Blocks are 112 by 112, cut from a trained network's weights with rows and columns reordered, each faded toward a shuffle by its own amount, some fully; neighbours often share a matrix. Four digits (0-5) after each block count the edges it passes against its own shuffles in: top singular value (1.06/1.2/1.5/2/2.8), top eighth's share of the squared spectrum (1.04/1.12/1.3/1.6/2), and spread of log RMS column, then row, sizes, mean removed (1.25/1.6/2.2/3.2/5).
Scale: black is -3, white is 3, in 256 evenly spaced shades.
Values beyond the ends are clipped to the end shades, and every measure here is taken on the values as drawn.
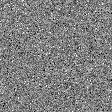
0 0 0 0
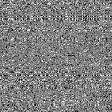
4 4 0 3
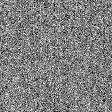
2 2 1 0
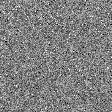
1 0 0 0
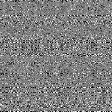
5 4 0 4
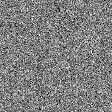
0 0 0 0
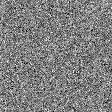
0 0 0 0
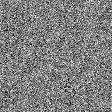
2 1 0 0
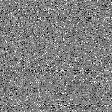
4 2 0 2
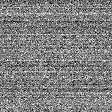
4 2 0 2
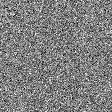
0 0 0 0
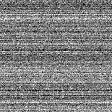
5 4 1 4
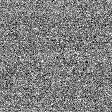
1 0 0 0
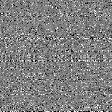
4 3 0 3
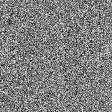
2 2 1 0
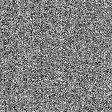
2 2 1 1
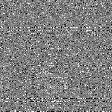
4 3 0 3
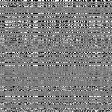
5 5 0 5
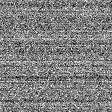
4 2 0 1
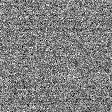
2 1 0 0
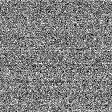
2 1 0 0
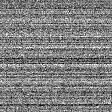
5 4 0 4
